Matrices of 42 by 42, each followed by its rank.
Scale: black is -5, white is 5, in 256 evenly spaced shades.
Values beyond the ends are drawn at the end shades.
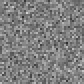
full rank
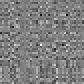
five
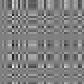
one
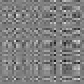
two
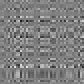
two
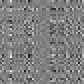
three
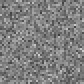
full rank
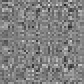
five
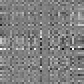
three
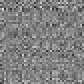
five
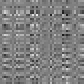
two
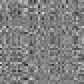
five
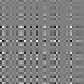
one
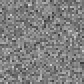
full rank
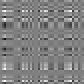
one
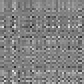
three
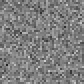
full rank
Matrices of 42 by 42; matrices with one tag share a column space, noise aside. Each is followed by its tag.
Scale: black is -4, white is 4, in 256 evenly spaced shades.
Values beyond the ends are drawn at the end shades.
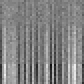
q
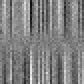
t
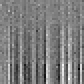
q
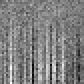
q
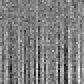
q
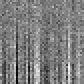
q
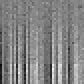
q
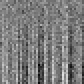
q
